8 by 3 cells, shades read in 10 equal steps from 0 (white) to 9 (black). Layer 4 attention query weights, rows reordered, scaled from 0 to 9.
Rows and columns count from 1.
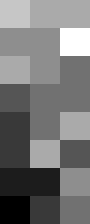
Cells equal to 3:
5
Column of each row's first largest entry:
2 1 3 1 1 1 1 1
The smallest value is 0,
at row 2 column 3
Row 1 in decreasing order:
3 3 2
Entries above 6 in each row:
0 0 0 0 1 1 2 2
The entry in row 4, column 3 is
5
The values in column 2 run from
3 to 8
